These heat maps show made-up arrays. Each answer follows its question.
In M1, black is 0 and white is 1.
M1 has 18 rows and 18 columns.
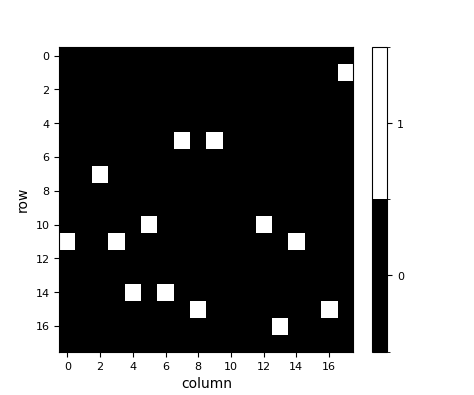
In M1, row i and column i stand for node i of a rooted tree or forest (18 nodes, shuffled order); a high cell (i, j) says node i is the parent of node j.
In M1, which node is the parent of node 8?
15
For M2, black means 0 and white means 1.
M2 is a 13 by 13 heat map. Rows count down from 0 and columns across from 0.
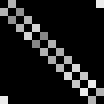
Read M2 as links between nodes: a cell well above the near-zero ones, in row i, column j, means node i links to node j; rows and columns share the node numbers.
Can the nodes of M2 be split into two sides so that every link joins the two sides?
no
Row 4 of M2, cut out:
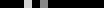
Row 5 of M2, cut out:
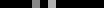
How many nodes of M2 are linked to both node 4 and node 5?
0
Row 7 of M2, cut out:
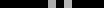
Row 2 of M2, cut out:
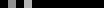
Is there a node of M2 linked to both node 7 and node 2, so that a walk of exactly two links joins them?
no
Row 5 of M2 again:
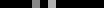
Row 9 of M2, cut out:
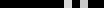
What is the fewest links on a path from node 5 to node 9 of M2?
4
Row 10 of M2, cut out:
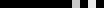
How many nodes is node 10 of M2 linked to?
2
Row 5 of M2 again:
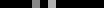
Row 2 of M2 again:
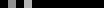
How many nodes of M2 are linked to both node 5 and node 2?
0
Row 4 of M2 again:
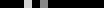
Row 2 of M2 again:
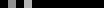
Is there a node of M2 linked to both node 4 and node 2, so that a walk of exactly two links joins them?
yes
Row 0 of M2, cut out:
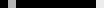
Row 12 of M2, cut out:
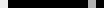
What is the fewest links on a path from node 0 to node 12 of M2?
1
